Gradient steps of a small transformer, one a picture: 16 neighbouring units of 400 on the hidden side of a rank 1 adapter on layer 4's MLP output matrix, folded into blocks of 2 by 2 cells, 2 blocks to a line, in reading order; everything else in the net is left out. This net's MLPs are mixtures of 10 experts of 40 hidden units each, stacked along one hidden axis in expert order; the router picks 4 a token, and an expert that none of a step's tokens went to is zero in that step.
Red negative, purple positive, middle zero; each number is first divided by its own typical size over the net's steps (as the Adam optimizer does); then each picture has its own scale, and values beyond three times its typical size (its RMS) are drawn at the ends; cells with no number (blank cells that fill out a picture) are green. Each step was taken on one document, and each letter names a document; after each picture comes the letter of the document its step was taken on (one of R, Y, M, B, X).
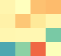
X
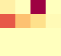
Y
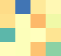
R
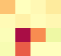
X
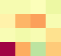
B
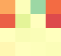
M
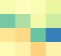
X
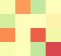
R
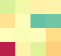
B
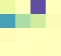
Y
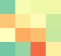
X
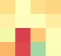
X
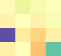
R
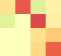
R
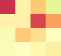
M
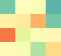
X
